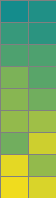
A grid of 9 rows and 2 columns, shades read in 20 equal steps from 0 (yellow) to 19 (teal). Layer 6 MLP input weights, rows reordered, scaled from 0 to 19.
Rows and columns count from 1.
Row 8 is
1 8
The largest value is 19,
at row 1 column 1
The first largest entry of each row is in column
1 2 1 2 2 1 1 2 2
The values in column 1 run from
0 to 19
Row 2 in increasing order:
16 17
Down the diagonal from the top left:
19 17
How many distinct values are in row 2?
2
